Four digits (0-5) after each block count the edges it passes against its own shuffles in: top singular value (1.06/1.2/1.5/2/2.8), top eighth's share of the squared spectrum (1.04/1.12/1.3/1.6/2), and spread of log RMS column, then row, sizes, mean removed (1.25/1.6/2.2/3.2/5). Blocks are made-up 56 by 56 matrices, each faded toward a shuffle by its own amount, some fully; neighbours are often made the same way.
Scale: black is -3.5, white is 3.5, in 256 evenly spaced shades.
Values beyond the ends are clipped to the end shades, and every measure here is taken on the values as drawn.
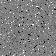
0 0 0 0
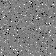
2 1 0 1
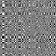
5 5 3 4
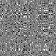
4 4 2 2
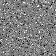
0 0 0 0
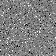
1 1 0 0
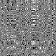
4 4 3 2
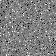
0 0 0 0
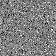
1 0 0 0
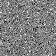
0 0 0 0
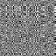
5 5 3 3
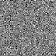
4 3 2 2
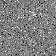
2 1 0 0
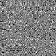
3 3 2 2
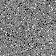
0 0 0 0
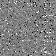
1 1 1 0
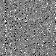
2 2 2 0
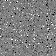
1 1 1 0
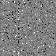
2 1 1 0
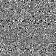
1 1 0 2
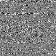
1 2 0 3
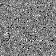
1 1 0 1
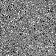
0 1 0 0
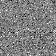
1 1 0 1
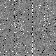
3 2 2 0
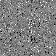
1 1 1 0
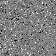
0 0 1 0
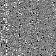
2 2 2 0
